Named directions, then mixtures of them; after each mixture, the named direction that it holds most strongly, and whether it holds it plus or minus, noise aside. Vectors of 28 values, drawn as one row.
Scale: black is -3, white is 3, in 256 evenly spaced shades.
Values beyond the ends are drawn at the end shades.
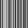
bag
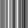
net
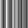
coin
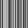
bag, plus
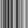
net, minus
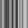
coin, minus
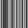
bag, minus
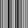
net, minus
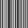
bag, plus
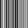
coin, minus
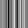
net, minus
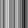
net, plus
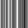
net, plus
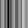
net, minus
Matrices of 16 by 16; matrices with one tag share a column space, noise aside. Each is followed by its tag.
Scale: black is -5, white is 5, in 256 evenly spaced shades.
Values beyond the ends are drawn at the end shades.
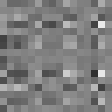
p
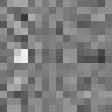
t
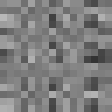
t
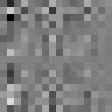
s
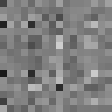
p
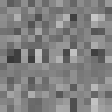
t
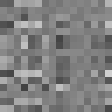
p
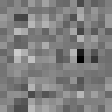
t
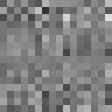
s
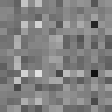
p
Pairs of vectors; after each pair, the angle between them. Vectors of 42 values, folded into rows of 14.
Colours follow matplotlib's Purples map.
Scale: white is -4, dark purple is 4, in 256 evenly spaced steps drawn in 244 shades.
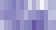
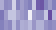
partly opposed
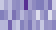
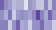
nearly opposite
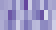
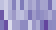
orthogonal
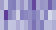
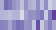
partly opposed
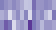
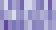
orthogonal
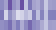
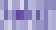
nearly opposite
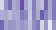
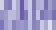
nearly parallel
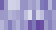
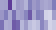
partly opposed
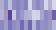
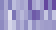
nearly opposite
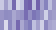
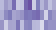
nearly parallel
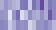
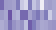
nearly opposite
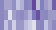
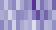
nearly parallel
